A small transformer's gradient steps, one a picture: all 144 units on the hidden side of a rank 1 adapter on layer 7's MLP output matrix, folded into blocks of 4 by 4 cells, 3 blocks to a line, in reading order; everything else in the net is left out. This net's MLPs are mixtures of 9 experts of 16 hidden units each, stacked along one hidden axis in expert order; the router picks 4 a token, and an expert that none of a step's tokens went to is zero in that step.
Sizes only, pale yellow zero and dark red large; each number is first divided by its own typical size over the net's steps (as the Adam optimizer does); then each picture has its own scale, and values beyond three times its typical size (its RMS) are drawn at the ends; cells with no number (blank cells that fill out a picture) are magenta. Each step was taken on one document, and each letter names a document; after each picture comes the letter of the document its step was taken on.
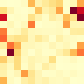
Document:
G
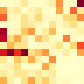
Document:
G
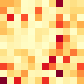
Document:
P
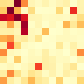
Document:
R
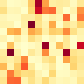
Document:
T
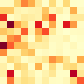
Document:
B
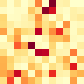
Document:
B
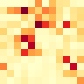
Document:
B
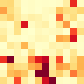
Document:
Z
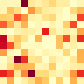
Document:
R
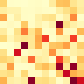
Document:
Z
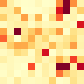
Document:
Z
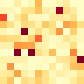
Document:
B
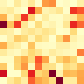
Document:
R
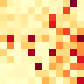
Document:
Z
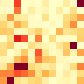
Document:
R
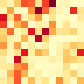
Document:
R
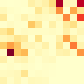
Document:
G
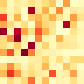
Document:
B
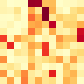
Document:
T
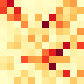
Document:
Z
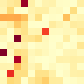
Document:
R
